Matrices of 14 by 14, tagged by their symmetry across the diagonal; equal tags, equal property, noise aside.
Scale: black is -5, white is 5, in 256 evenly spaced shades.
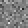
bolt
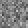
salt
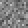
salt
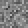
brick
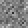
brick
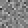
brick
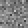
bolt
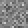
brick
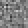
bolt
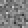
brick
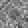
brick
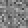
bolt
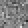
bolt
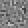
bolt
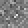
brick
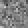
bolt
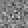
bolt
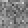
salt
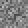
brick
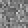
salt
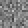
salt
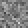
salt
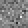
salt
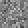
salt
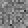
brick
